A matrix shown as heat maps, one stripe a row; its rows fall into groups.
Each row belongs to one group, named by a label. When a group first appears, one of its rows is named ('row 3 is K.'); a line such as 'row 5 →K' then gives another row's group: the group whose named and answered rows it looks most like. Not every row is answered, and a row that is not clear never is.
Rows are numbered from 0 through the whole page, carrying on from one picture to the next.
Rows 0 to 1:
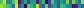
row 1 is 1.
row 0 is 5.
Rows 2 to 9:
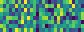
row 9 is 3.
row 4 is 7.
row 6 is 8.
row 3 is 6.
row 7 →6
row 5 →7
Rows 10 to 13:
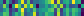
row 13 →6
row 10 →6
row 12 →6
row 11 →3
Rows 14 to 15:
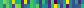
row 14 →5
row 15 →1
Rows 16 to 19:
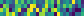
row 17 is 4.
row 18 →1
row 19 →8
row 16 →6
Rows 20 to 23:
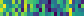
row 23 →8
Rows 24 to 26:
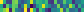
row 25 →8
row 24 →1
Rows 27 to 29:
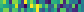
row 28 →1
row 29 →1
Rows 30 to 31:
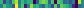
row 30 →8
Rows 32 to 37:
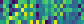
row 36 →8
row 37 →1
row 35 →3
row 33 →3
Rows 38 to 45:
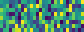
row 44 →6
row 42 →7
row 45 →3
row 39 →1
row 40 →5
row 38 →7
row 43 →8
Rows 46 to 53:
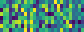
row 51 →3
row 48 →4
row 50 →4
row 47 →8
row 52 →5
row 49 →7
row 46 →3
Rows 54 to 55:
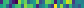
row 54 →4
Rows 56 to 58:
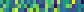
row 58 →1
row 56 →6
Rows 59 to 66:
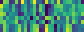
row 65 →4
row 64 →5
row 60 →7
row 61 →7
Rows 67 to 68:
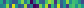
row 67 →6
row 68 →8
